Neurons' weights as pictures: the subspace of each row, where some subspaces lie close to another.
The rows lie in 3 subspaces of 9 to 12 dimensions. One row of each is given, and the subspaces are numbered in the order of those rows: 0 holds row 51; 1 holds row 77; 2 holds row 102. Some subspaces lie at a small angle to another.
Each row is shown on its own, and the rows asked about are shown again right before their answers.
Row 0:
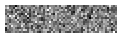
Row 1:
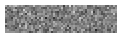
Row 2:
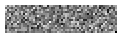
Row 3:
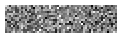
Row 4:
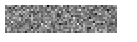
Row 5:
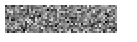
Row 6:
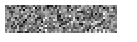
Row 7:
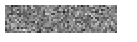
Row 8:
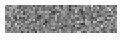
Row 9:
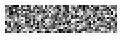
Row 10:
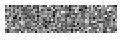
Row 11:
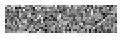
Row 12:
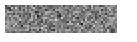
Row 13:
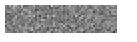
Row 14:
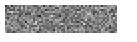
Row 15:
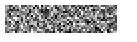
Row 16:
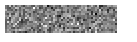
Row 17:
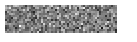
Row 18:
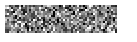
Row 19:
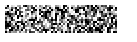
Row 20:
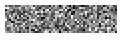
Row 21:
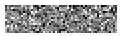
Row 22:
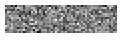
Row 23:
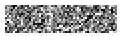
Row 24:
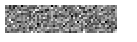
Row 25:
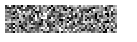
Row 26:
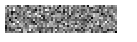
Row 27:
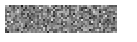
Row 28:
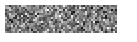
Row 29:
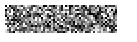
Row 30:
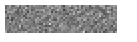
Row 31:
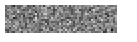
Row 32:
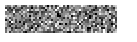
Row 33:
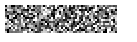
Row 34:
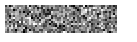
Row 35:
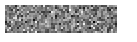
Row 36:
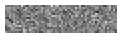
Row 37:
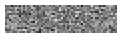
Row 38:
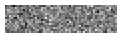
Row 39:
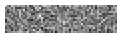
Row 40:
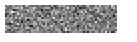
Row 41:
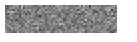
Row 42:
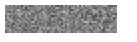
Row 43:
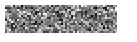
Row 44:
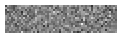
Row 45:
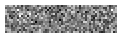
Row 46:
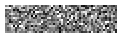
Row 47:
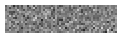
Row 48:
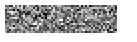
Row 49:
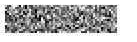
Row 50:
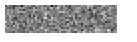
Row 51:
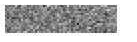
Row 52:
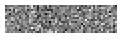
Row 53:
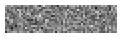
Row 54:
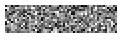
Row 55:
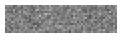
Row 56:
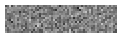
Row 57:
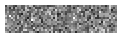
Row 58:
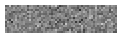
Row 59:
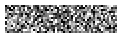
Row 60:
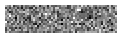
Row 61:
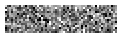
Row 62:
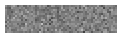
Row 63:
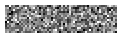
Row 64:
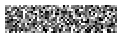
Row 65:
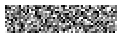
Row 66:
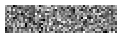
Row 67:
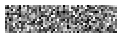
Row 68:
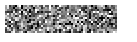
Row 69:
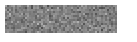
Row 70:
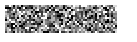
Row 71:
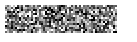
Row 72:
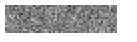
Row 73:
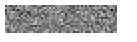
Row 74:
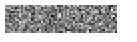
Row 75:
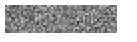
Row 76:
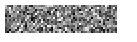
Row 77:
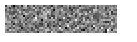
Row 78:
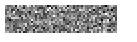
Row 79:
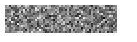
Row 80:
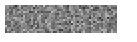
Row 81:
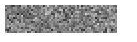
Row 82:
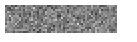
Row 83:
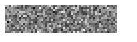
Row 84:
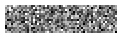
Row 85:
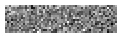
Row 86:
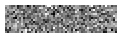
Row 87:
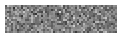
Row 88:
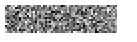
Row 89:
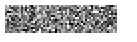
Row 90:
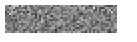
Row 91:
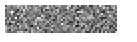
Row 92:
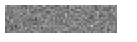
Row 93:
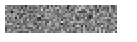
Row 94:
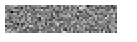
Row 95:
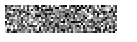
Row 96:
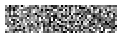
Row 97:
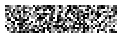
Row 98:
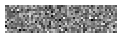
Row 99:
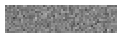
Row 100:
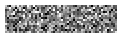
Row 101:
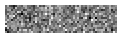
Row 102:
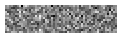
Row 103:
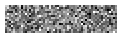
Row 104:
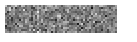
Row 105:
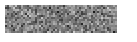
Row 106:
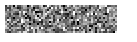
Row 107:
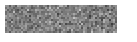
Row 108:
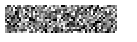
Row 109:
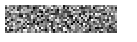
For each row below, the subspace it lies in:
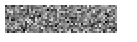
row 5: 2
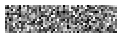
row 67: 0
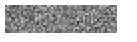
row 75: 0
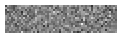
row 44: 0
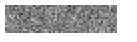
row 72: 1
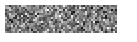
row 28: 1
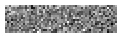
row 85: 0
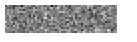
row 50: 2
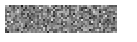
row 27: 1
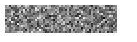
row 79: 2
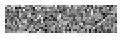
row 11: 2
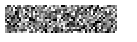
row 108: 0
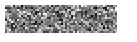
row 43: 1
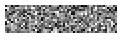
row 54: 1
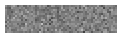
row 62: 2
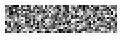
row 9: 0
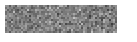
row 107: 1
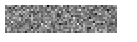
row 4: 0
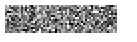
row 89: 0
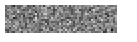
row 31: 1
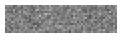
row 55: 1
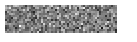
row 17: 2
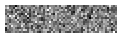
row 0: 1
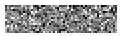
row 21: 2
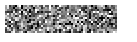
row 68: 1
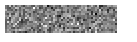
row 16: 0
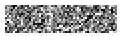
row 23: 2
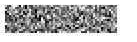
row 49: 2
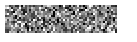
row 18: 0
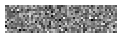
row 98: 0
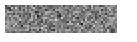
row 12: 0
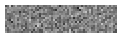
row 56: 2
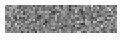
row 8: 0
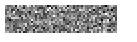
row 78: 0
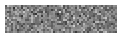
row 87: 0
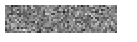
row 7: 0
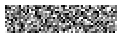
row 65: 2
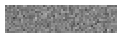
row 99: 0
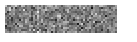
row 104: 0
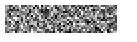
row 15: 2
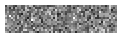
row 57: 1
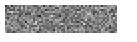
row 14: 1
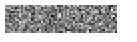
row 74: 2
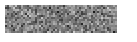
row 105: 1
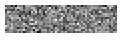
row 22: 0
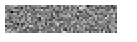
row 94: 2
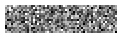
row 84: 0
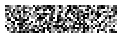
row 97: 1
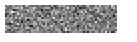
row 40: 2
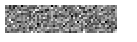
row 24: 2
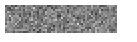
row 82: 0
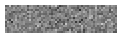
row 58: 2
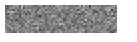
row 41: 1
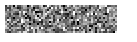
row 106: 0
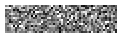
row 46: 2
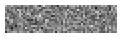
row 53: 2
